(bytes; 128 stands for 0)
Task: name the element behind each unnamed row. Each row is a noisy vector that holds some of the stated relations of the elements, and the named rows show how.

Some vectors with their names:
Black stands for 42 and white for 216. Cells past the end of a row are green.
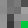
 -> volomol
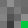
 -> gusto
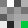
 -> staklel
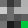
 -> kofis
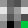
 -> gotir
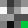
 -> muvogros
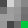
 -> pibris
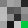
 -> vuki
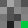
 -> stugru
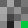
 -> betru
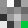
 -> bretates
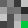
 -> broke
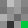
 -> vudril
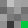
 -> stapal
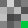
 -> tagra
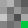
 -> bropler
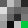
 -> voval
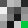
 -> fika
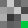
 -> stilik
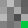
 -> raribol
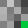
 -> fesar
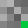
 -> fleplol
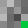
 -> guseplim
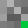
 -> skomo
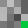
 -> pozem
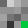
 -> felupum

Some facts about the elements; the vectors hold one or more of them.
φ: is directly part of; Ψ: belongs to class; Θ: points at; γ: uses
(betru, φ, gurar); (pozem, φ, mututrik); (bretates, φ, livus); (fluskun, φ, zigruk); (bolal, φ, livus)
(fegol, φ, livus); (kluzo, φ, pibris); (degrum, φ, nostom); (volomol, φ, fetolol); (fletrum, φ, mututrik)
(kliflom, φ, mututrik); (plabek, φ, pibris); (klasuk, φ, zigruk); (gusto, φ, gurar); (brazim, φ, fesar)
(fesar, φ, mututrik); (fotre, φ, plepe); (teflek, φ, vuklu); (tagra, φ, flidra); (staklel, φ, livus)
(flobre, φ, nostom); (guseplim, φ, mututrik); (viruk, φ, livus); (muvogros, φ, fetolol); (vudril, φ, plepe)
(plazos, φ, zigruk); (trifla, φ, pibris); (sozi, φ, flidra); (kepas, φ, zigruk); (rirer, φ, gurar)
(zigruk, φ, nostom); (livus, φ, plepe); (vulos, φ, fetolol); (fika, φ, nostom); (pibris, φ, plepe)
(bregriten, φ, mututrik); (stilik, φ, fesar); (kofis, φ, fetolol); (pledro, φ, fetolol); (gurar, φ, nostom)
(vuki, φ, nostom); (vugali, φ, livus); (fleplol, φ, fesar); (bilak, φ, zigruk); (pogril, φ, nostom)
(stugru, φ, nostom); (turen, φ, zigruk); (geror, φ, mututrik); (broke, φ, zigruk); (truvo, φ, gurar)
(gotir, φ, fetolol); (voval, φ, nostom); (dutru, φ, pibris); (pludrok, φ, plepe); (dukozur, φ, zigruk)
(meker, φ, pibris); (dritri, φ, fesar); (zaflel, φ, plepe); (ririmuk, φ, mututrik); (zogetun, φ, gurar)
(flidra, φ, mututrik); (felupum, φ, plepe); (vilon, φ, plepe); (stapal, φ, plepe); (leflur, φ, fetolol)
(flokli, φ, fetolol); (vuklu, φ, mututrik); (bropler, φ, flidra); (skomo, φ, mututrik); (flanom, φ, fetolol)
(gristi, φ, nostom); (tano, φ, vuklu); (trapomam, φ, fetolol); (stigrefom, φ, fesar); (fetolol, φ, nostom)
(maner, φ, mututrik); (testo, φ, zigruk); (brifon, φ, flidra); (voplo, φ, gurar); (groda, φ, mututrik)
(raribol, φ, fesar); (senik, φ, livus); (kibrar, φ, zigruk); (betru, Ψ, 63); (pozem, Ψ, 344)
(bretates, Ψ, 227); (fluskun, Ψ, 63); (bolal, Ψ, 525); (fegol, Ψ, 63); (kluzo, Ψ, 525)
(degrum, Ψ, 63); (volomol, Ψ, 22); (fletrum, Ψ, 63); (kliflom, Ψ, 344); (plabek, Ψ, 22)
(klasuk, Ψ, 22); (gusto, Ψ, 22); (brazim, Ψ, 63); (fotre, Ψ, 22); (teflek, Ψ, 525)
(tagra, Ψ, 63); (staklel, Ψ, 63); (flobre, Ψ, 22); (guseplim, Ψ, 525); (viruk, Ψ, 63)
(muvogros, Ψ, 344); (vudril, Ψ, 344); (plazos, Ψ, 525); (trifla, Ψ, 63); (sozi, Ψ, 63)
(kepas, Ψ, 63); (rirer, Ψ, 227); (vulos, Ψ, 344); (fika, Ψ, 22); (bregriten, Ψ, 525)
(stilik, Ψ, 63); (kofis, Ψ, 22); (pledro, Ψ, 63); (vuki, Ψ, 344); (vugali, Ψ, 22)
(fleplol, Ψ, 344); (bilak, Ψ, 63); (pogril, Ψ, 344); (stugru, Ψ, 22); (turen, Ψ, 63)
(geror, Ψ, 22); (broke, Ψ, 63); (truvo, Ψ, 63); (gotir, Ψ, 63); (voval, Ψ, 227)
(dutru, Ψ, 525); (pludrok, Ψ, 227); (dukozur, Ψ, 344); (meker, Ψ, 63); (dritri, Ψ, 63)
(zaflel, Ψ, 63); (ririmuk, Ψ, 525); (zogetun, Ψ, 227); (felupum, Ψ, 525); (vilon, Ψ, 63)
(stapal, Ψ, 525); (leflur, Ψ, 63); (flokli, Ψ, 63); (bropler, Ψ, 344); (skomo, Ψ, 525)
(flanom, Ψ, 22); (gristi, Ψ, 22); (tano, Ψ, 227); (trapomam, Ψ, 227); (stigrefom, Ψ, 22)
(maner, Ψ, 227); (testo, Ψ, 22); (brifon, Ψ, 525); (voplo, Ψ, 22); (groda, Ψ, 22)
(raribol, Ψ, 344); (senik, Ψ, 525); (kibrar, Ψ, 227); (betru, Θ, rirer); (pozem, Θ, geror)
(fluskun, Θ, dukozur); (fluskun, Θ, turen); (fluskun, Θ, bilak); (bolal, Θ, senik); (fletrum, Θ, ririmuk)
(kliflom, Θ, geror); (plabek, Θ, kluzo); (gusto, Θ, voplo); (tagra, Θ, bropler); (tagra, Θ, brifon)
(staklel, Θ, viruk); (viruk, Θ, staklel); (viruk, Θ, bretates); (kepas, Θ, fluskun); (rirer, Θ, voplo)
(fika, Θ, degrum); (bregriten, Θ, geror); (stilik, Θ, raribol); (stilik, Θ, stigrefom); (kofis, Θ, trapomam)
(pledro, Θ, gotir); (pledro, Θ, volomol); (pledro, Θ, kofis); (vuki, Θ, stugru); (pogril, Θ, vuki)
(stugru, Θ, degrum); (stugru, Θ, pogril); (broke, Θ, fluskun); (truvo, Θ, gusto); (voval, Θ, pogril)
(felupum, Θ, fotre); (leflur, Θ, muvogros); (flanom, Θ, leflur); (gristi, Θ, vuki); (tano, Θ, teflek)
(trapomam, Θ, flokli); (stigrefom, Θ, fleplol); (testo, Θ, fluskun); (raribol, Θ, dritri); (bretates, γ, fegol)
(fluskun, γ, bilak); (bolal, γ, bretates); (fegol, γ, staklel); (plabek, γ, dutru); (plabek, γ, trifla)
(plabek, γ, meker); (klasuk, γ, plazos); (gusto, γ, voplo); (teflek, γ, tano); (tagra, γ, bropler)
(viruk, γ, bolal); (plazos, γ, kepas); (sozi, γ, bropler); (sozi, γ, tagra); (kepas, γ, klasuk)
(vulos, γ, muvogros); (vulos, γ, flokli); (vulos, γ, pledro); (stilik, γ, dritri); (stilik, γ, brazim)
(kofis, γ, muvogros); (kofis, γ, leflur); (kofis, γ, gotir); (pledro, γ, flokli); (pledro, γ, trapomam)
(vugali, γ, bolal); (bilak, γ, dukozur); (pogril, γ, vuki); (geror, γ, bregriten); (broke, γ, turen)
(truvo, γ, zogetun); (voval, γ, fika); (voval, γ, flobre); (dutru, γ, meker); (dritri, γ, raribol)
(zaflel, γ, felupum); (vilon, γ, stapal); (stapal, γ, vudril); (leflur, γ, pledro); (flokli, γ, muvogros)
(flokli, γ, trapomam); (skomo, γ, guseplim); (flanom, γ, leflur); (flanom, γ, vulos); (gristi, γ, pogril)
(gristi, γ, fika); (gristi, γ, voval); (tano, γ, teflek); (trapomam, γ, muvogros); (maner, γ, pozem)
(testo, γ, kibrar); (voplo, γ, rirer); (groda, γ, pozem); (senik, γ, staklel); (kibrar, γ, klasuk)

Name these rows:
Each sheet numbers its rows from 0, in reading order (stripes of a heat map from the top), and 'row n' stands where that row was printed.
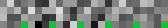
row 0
fletrum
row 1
flokli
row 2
flobre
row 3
gristi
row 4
tano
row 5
geror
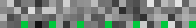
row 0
sozi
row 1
vulos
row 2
pludrok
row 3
groda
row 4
zigruk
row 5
vugali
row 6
senik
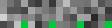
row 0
dukozur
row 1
fetolol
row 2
stigrefom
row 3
kibrar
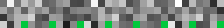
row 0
bolal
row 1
brazim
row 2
degrum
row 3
viruk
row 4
dritri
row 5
maner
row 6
fegol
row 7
fluskun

